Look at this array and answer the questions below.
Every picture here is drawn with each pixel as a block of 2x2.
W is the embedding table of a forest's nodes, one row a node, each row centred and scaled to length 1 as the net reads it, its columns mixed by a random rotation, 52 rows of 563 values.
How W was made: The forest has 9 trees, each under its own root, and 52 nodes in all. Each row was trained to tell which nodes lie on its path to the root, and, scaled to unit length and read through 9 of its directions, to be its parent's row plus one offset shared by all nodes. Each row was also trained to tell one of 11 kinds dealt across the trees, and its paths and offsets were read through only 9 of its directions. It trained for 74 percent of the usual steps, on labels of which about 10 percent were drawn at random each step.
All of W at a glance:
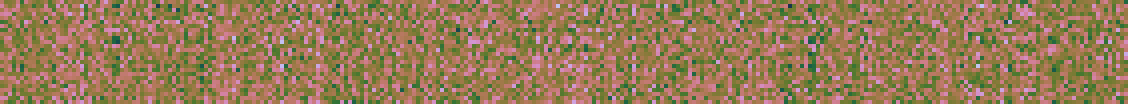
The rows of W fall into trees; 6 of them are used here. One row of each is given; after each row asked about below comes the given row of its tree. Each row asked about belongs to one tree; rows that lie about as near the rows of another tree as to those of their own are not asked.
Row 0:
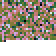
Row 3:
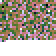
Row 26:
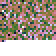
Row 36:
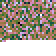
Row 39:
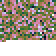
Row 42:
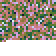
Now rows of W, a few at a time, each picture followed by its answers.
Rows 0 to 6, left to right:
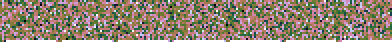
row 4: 3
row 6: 3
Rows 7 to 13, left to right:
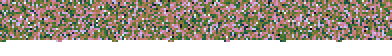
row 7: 26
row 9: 3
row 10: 0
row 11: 0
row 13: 0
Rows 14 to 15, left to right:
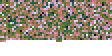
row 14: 42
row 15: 39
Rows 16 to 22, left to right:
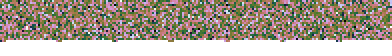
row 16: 36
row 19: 26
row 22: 36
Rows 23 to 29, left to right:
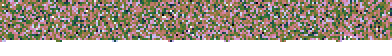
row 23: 42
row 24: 0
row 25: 42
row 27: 42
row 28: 26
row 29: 3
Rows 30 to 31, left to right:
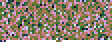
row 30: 36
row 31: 26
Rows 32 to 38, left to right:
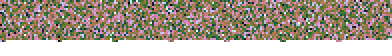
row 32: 26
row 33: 26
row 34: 39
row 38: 3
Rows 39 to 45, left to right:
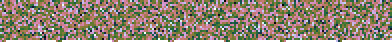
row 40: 0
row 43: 39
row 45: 26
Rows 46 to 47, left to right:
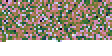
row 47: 42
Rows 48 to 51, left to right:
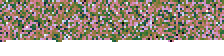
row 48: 36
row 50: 39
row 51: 39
